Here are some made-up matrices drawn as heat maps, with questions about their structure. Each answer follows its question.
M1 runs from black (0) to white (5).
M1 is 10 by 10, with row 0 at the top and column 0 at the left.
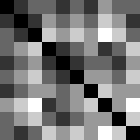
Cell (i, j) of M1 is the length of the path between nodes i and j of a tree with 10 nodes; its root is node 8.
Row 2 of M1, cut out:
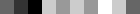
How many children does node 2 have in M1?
0
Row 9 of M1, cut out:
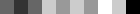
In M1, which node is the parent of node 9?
1
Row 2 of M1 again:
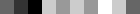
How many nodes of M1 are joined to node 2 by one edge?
1
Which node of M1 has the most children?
4
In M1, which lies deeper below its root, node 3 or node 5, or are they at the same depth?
the same depth
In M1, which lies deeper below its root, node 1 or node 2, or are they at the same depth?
node 2
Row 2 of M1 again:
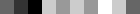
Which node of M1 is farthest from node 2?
7
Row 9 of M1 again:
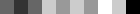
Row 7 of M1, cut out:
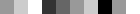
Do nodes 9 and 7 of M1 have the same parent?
no
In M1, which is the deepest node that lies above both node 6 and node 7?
4
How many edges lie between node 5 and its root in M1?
2
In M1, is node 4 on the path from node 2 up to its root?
yes
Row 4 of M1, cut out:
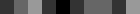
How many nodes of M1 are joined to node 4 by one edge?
4
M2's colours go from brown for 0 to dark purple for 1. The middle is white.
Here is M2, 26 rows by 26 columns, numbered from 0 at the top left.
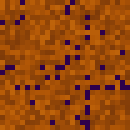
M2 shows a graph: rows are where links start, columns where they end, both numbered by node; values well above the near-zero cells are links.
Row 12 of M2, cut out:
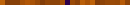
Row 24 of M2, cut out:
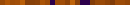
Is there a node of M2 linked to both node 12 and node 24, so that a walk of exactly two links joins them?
no
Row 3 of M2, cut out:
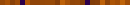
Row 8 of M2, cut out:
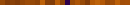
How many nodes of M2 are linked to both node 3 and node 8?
0
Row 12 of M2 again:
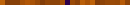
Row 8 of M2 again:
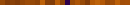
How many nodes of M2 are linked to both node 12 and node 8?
1
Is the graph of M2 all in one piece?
yes
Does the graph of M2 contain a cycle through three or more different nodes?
no
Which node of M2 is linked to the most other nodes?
node 17
